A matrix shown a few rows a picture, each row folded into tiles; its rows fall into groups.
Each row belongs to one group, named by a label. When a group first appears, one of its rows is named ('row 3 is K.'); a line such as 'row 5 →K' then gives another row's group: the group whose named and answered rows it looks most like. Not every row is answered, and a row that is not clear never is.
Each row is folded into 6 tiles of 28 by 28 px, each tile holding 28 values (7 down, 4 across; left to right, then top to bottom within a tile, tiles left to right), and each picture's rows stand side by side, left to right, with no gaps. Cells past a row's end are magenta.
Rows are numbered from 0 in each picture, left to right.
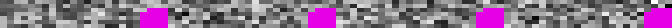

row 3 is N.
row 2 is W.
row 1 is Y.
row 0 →W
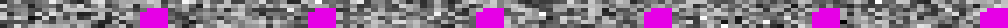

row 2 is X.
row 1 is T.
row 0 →X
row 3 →Y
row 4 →N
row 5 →X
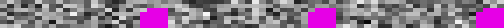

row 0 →X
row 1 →Y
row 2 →N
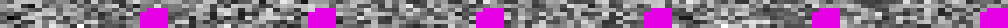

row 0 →N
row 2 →N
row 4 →T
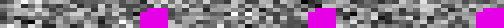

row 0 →N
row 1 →Y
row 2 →Y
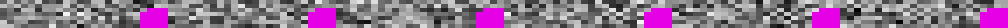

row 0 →Y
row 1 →N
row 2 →T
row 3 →X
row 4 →X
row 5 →Y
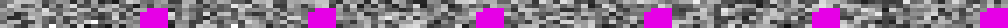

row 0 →N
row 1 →X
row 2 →X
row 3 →X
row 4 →W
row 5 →Y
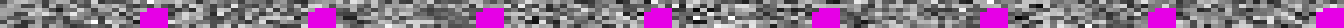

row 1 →W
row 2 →T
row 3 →N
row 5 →T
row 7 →W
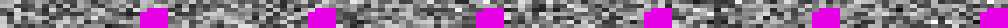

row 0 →W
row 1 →X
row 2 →T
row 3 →X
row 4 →Y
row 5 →N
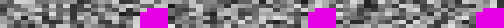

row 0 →W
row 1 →W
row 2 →X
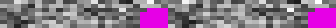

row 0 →T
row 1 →T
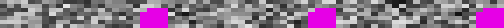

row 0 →W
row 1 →X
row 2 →W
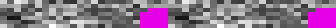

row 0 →T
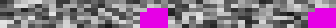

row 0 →W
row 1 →W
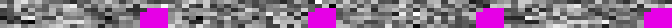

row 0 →T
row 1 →N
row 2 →Y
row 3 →T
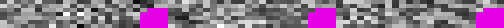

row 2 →W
